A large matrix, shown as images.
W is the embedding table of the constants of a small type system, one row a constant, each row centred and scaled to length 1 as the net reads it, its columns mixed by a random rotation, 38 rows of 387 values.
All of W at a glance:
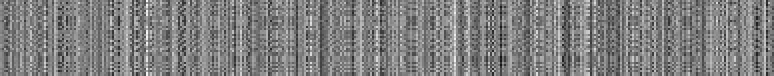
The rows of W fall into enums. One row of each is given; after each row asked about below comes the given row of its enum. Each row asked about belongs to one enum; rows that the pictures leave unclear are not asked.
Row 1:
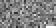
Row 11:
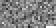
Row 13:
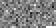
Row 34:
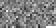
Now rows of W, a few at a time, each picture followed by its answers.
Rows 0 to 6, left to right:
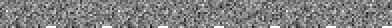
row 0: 34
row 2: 34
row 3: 13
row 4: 11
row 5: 34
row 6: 13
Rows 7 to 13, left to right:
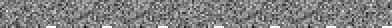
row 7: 34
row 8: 11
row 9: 11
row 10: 1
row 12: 11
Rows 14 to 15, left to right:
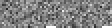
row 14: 11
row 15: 34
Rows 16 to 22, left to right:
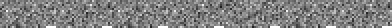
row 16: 34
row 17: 13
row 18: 34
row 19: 13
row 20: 11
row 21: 34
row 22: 13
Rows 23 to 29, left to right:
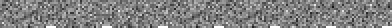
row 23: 11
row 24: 1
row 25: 34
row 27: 11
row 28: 13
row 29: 13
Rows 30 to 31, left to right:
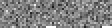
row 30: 13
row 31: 11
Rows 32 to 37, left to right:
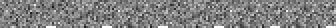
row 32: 13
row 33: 11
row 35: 11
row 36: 34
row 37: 34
